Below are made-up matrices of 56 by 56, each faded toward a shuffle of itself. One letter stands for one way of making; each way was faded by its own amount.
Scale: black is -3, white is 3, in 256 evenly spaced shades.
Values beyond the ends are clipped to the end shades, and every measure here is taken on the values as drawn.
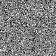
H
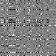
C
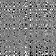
C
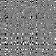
C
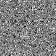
H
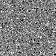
H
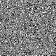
H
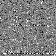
H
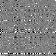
C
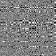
C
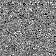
H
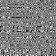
C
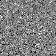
H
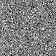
H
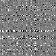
C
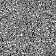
H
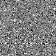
H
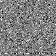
H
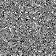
H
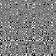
C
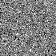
H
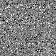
H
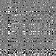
C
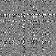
C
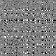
C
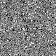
H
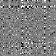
C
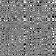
C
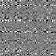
C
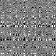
C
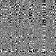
C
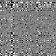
C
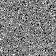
H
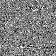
H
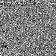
H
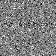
H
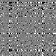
C
